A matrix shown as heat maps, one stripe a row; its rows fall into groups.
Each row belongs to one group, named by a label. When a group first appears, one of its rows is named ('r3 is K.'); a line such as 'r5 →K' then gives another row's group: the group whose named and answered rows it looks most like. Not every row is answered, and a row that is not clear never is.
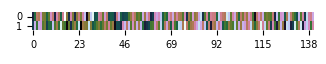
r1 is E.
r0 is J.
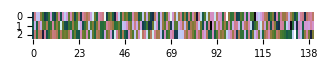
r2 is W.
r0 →J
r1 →E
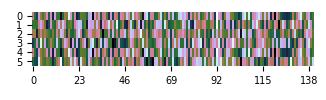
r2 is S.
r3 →J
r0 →W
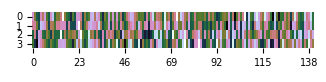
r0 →S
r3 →S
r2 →E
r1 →S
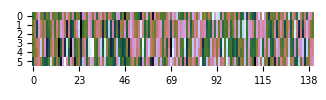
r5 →J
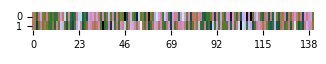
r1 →S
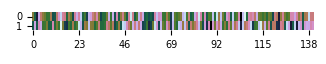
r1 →E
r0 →S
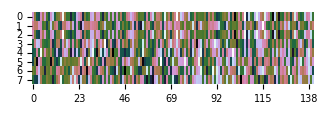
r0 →S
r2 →S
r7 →E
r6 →J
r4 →J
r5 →E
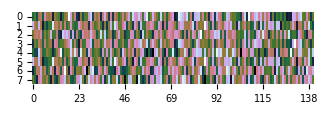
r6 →J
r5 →W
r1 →W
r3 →W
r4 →E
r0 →W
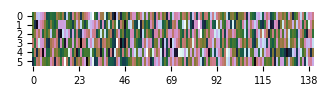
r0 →J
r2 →J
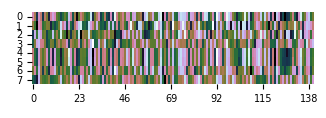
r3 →J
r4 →W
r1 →S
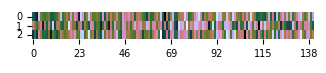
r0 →E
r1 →W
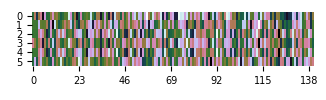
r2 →S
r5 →E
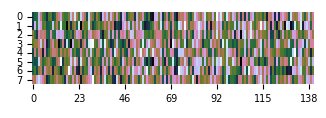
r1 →E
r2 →S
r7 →J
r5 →E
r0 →E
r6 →W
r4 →W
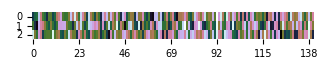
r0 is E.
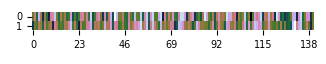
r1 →W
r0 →W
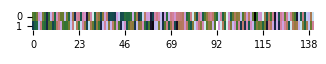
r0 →J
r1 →E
